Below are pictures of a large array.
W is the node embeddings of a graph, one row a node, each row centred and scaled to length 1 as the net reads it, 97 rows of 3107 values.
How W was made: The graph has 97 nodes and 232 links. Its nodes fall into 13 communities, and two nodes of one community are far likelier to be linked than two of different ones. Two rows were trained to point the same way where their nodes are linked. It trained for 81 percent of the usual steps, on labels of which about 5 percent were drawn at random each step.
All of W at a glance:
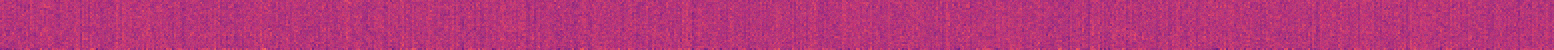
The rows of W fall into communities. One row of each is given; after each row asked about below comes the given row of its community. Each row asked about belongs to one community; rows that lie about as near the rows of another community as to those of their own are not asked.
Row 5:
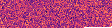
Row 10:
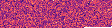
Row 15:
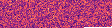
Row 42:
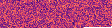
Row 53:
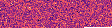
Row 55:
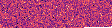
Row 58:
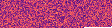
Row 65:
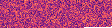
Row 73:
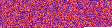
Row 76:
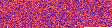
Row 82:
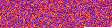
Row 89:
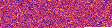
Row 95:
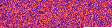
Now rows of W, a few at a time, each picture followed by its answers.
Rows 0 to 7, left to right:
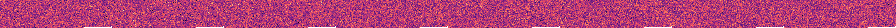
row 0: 82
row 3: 15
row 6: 10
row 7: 42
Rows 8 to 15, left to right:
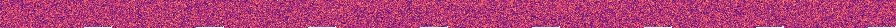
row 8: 82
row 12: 53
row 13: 76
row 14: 53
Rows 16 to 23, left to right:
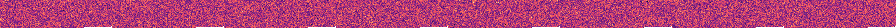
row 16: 5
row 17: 76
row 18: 95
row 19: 73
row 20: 65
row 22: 15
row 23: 73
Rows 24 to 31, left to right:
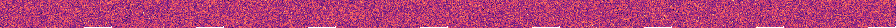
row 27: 65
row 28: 10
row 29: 15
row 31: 5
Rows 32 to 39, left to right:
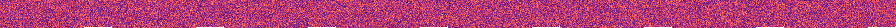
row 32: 76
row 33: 5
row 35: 95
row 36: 82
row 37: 42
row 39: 95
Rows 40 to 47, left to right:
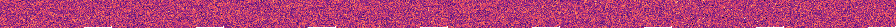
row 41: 73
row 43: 5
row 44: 95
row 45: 42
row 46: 76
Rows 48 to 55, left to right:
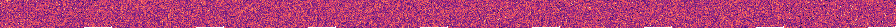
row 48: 58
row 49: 76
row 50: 95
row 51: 65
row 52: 95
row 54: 55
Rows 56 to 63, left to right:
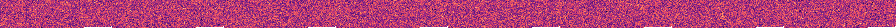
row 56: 73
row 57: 89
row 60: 53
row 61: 42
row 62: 55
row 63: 55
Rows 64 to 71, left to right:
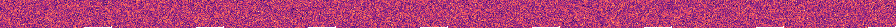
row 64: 82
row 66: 53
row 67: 65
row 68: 10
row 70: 10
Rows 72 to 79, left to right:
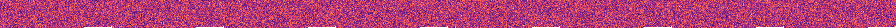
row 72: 73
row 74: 89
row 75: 53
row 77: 73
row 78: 10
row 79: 53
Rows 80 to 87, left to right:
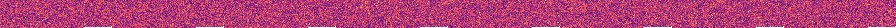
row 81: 10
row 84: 15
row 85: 95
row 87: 65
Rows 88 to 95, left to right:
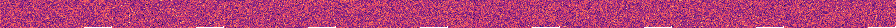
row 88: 89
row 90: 42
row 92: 73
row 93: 65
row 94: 53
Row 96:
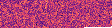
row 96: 65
